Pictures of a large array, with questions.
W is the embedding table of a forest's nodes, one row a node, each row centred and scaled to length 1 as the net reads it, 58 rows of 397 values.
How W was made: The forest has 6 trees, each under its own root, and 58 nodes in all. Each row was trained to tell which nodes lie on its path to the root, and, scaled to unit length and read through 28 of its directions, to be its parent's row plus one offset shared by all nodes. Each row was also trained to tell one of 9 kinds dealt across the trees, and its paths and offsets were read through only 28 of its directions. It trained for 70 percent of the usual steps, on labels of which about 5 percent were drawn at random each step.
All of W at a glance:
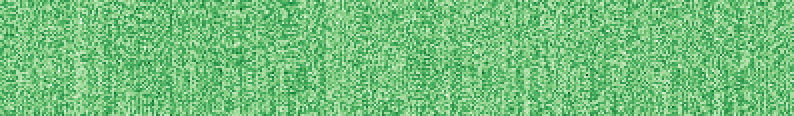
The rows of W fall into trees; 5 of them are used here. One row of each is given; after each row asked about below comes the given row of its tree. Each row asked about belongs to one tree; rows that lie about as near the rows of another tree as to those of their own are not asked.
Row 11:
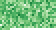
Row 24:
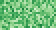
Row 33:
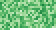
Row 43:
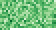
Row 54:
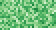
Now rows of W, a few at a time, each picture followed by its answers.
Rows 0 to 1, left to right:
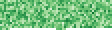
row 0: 54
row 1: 43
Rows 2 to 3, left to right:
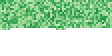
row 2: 24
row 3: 33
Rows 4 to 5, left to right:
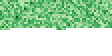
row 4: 11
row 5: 43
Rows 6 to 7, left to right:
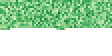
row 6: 54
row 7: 43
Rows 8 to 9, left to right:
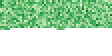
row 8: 11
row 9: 43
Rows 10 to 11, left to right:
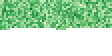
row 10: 43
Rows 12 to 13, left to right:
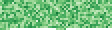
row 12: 43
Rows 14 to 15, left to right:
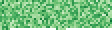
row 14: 33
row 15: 54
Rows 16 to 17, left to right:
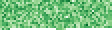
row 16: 33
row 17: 43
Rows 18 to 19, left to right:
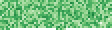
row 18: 33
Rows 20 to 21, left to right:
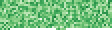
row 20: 11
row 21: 54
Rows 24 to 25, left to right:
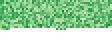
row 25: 11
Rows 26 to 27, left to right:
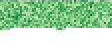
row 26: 11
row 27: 43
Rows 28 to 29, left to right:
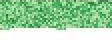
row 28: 54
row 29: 24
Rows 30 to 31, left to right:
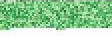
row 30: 33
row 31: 11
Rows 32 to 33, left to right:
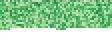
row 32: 11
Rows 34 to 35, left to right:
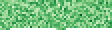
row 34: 11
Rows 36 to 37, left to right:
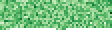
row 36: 43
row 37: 11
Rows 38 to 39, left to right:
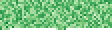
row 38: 54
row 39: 24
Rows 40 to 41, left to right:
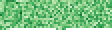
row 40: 43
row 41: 54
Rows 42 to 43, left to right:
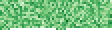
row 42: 11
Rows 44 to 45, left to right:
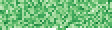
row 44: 54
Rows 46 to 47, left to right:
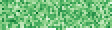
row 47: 43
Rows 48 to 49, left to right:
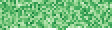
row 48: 43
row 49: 24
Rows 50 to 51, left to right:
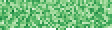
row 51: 54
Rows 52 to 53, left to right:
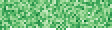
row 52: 43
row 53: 11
